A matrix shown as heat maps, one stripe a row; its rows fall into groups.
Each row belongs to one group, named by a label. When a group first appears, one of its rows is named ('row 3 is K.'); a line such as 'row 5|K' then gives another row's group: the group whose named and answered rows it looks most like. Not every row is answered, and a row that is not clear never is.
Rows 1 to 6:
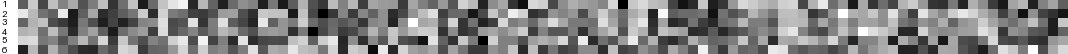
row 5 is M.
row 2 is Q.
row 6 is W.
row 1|M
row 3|Q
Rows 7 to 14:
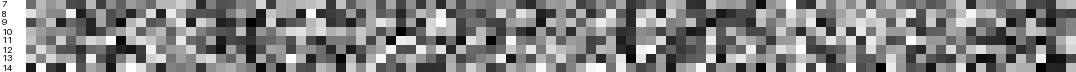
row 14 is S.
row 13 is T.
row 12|Q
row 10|W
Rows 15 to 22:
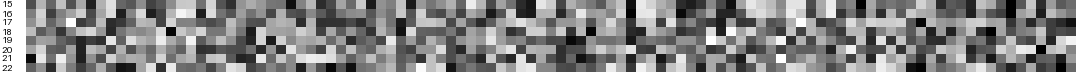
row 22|Q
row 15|M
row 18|T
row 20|S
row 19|W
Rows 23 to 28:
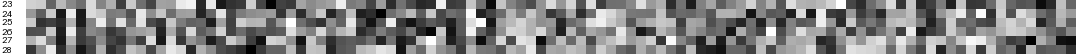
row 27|Q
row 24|S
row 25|S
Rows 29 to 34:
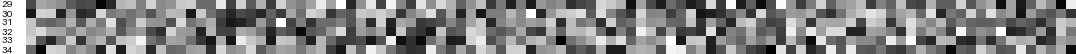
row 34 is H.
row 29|W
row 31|M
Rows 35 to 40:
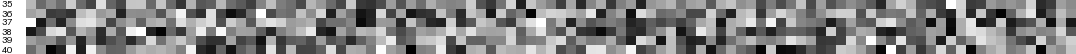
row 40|S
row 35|S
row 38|H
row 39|Q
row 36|M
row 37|T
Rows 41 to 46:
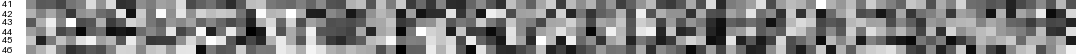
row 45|H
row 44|Q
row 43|Q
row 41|M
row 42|T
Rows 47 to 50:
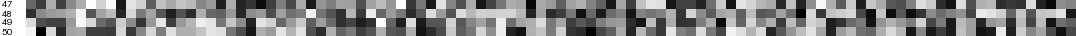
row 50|T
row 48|H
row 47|M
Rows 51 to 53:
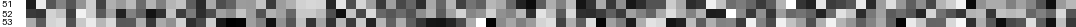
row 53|M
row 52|H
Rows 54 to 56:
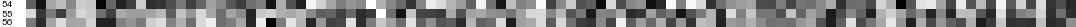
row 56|T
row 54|H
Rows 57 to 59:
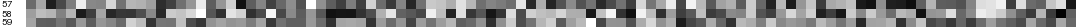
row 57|H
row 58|Q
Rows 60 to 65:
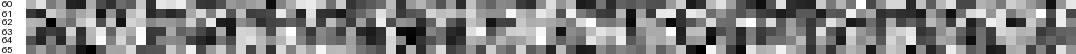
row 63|S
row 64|S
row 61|H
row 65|W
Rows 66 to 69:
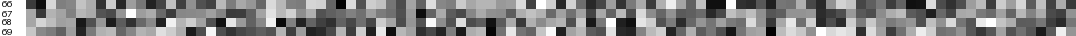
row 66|H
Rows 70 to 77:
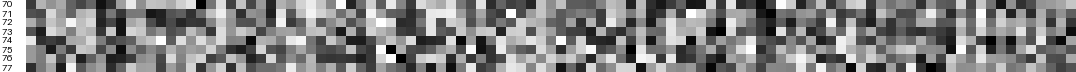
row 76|Q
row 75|M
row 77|S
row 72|H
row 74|T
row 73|H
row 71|H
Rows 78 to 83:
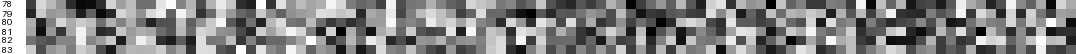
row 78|W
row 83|T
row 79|W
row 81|T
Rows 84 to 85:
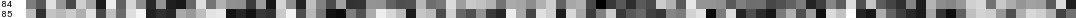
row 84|H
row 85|H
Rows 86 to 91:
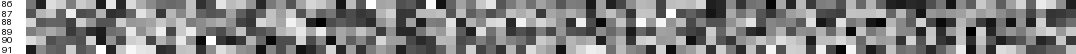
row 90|M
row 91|S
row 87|Q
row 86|H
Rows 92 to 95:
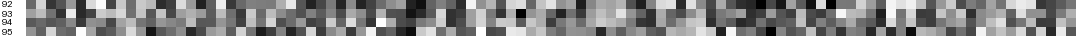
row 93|S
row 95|H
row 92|S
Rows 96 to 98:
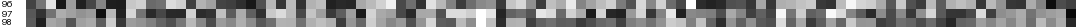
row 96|Q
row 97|H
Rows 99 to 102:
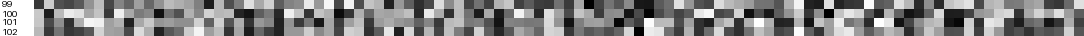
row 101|M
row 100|H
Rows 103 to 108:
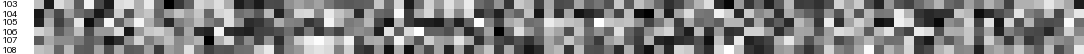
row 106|M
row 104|W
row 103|H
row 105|S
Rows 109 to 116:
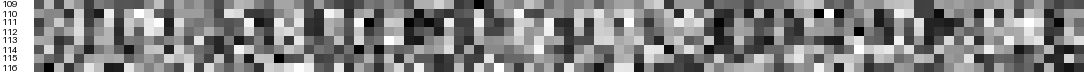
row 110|S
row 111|S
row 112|S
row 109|Q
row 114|Q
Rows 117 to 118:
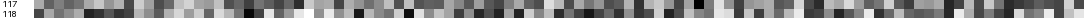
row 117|M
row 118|W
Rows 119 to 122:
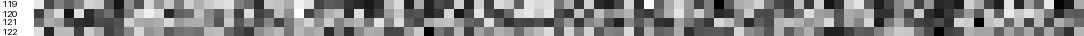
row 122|T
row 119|T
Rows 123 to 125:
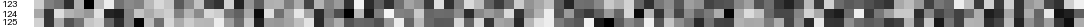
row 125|T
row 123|S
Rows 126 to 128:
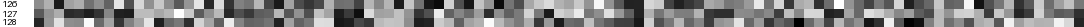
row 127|Q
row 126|M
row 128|H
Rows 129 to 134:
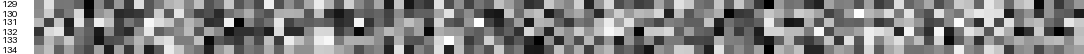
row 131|S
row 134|W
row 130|Q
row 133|W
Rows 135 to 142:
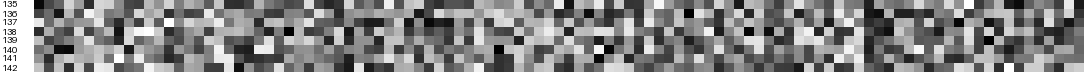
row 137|T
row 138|S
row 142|S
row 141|H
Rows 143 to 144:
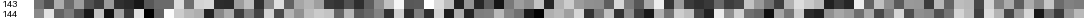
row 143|Q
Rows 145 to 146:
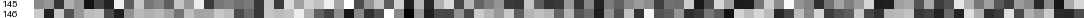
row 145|W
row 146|T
